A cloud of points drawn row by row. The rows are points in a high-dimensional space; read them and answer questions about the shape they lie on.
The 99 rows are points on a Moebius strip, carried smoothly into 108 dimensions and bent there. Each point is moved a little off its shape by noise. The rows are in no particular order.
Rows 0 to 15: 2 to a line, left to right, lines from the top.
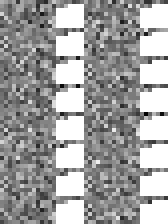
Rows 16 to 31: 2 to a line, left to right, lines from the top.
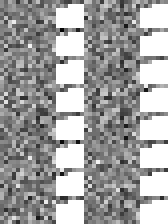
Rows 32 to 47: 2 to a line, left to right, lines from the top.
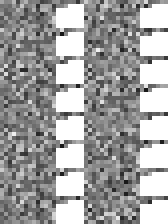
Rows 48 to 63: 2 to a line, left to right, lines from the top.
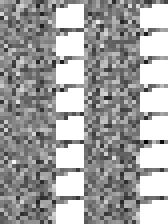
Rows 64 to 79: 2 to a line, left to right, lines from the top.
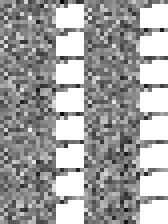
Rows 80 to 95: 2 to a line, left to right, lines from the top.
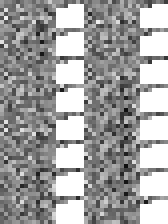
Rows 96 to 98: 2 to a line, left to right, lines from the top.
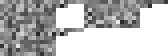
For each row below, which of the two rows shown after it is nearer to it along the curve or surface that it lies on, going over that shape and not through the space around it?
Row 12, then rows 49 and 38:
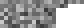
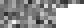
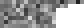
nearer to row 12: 49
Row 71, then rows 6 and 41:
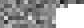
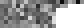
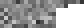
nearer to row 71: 6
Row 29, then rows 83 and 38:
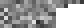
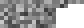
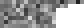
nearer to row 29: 83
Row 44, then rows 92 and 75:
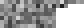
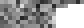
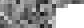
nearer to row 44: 75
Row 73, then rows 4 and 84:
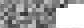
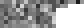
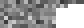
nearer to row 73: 84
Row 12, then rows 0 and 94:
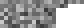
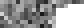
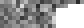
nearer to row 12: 0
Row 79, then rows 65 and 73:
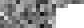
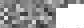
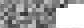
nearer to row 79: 73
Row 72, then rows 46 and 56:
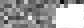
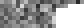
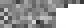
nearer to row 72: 46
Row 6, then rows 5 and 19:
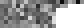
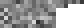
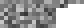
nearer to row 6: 5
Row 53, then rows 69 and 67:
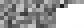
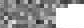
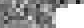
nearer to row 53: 69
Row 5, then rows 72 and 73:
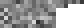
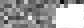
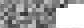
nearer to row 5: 73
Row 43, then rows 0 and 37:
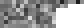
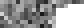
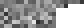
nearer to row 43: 0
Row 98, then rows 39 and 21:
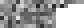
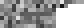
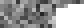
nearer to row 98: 39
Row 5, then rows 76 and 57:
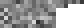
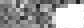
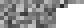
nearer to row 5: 57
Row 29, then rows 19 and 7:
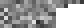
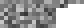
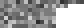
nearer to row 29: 19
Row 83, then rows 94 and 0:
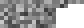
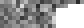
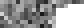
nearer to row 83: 0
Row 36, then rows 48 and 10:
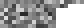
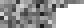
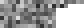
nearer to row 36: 10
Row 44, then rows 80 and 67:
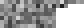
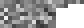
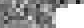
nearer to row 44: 80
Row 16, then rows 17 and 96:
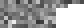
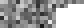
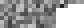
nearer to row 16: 96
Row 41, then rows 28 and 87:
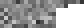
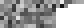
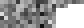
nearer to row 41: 28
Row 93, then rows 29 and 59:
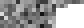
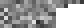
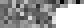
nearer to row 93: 59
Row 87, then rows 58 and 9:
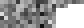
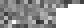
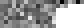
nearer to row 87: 9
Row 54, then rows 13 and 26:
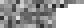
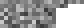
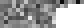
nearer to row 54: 13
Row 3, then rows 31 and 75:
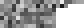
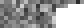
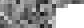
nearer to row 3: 75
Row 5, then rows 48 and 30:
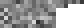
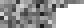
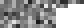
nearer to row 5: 30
